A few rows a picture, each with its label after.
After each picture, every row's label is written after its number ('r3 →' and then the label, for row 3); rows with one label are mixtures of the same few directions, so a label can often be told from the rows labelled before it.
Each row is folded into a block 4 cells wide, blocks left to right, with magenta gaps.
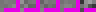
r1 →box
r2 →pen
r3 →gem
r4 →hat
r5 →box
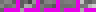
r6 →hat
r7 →hat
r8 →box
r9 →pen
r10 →box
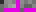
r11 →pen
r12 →hat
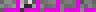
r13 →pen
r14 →hat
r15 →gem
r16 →gem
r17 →gem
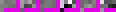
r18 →pen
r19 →hat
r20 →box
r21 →hat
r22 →hat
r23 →pen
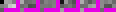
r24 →pen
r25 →pen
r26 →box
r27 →gem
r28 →box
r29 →hat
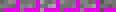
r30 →box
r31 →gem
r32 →box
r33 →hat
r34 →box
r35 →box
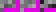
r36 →hat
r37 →box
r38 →box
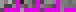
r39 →hat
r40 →gem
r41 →box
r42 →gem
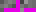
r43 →box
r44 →gem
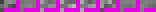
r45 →box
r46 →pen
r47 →box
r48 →box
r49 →box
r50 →hat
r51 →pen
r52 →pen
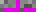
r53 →gem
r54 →hat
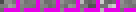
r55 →pen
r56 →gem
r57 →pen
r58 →box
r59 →pen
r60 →box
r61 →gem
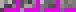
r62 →hat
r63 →hat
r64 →pen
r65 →gem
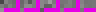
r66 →gem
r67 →hat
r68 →hat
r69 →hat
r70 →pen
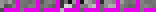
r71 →hat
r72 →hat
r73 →box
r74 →hat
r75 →pen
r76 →pen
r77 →pen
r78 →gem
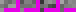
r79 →box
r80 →gem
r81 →box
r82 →gem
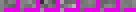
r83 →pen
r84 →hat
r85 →gem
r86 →box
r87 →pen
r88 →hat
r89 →gem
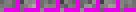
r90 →gem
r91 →pen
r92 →hat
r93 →gem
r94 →hat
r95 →pen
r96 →hat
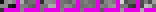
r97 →box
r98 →pen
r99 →pen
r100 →hat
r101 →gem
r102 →pen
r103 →pen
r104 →hat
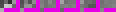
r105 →hat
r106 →hat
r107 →hat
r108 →gem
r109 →pen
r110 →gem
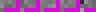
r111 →hat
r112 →gem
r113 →box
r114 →gem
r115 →gem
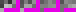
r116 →hat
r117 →hat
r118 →pen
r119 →pen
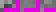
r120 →hat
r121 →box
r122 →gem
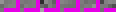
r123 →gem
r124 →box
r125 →gem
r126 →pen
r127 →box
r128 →box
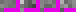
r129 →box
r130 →pen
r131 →hat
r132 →gem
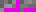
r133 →hat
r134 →box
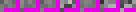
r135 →gem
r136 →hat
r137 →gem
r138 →hat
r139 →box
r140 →pen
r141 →hat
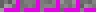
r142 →hat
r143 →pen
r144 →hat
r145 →gem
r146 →hat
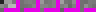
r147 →pen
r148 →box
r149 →gem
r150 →gem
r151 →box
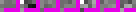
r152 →pen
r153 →pen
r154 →hat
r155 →hat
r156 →gem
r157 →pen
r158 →hat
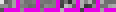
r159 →gem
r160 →pen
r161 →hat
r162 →hat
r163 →hat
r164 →box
